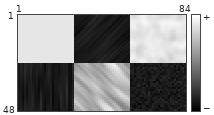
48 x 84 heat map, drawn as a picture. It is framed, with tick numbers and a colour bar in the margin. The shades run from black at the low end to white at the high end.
The table splits into 2 rows of 3 panels. Panel 1,1: very high, flat. Panel 1,2: very low, slanting up to the right, faint in contrast. Panel 1,3: very high, blotchy, faint in contrast. Panel 2,1: very low, streaked downward, faint in contrast. Panel 2,2: high, slanting down to the right. Panel 2,3: very low, fine-grained, faint in contrast.
